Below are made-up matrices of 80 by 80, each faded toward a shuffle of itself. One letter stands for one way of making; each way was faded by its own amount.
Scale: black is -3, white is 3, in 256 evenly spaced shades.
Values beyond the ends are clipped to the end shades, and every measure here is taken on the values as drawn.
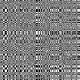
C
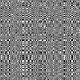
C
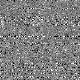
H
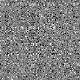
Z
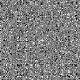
Z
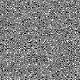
Z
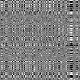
C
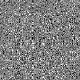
Z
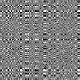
C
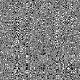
Z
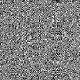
Z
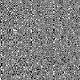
Z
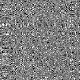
Z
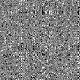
Z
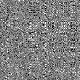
Z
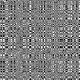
C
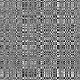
C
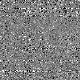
H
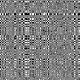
C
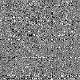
H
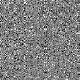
Z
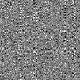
Z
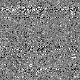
H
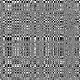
C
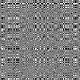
C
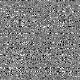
H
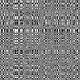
C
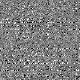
H
